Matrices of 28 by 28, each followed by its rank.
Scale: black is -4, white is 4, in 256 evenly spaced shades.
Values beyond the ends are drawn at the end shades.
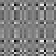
one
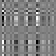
one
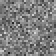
full rank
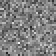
full rank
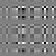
one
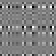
one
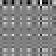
one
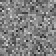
full rank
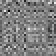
three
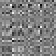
three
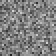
full rank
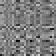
three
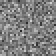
full rank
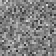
full rank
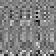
three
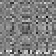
three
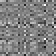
three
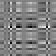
one
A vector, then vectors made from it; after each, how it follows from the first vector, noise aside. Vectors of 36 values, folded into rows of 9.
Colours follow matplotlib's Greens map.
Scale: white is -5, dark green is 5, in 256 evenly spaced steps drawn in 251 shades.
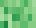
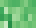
negated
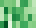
scaled up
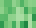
wrapped around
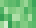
negated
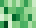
scaled up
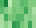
wrapped around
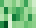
scaled up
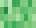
wrapped around
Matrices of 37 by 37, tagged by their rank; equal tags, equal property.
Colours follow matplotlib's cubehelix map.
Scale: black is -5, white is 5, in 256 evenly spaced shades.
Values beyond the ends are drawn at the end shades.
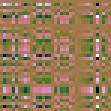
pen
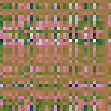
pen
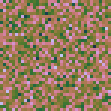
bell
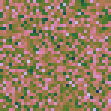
bell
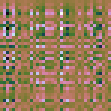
pen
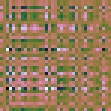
pen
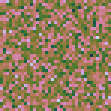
bell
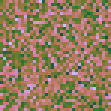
bell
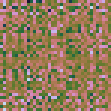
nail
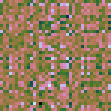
nail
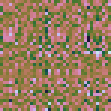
nail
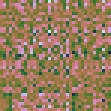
nail
